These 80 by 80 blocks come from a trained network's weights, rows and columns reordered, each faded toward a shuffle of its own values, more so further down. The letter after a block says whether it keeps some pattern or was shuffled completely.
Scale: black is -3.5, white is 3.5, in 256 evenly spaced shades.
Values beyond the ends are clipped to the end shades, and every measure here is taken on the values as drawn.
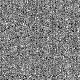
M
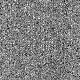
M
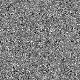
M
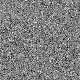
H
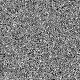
H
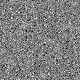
H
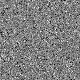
H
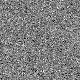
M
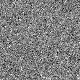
H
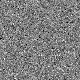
H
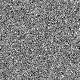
H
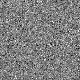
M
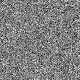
M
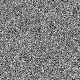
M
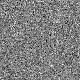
H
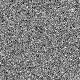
H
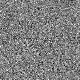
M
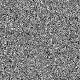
M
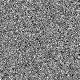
H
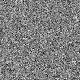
M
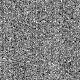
M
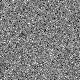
H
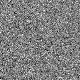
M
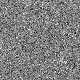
H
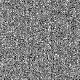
M
